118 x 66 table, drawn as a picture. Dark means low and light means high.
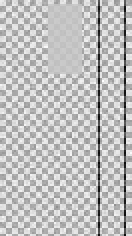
Columns 50 and 63 stand out from the rest. In the top middle lies a patch that is calmer than the rest. No overall slope runs across the table. The top middle is the smoothest part.
